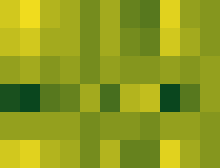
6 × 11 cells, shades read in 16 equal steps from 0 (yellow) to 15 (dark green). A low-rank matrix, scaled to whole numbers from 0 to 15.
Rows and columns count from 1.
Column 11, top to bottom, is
7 7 6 6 7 7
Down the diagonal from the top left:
2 2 7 9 8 4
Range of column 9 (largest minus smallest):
14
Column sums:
33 29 36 36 45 38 44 46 31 39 40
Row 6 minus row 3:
-4 -4 -3 -1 0 -2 2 2 -5 -2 1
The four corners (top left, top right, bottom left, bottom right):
2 7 2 7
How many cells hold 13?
0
